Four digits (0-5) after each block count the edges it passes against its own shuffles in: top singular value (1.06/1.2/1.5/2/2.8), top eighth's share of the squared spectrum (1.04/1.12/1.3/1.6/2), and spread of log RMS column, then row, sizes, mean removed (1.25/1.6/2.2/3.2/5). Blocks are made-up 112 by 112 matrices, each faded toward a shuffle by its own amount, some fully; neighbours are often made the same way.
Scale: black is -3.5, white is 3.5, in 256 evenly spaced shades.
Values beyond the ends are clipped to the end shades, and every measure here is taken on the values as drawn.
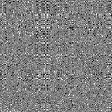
5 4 3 3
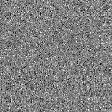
4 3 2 1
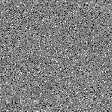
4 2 0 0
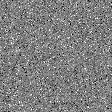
1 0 0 0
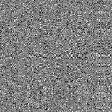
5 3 2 2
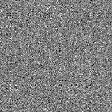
4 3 2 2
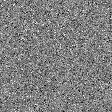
1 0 0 0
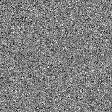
3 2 1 1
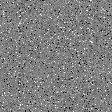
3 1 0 0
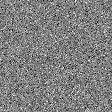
0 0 0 0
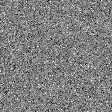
0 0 0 0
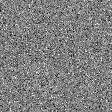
0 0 0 0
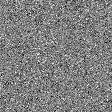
0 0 0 0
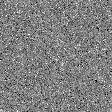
0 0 0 0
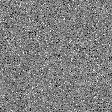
0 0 0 0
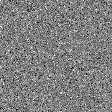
0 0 0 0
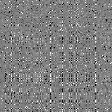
5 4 3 3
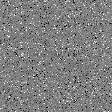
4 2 1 0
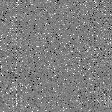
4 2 1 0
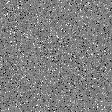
3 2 1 0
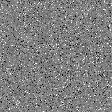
3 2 0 0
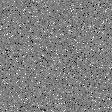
1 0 0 0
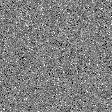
1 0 1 0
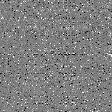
4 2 1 1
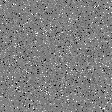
2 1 0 0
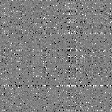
5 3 2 2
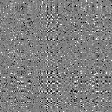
5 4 3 3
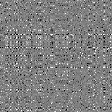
5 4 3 3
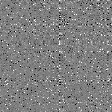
4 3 2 2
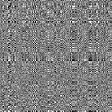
5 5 4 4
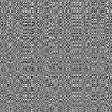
5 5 4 4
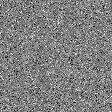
2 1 0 0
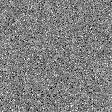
2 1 0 0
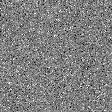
2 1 0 0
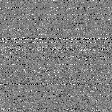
2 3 0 4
